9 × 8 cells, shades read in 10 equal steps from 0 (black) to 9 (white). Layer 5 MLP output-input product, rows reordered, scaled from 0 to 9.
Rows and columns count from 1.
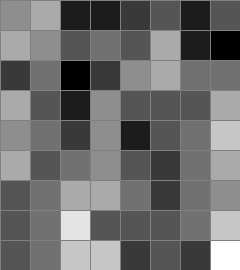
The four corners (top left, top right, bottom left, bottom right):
5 3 3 9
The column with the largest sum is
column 8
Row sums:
22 28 27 30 31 33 34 35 37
